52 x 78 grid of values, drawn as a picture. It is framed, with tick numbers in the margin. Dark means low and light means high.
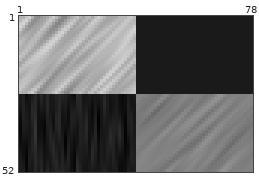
It is made of 2 by 2 panels. Panel 1,1: high, slanting up to the right. Panel 1,2: very low, flat. Panel 2,1: very low, streaked downward, faint in contrast. Panel 2,2: middling, slanting up to the right, faint in contrast.
